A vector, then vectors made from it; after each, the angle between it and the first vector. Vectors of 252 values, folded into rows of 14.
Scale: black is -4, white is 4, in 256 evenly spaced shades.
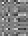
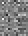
nearly parallel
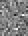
partly aligned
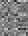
nearly parallel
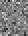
partly opposed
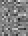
nearly parallel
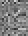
nearly opposite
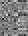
nearly opposite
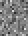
orthogonal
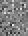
orthogonal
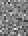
partly aligned
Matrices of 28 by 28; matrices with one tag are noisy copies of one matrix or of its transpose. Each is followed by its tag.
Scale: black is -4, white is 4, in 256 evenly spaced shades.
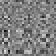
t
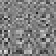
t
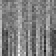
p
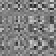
t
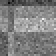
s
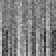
p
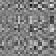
t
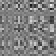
t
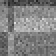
s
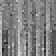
p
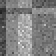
s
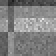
s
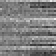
p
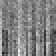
p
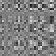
t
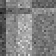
s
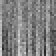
p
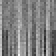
p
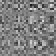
t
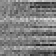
p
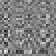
t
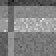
s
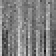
p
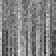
p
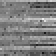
p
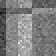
s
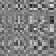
t
